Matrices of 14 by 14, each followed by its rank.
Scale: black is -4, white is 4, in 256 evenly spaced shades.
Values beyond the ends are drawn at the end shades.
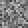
full rank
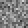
full rank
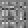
two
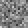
full rank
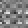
two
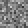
full rank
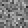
full rank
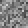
full rank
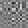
two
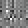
two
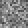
full rank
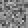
full rank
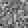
full rank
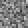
full rank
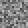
full rank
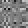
two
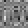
two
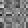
two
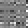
two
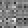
two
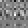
two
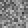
full rank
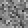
full rank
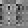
two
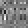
two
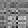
two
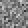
full rank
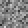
full rank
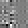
two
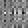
two
